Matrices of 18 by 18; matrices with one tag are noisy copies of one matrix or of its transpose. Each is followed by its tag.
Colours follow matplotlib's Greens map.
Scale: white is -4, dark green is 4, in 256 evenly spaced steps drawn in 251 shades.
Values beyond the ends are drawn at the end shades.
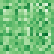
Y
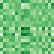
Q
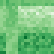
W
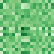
Q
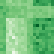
W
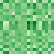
Q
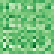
Y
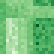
W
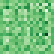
Y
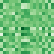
Q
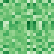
Q
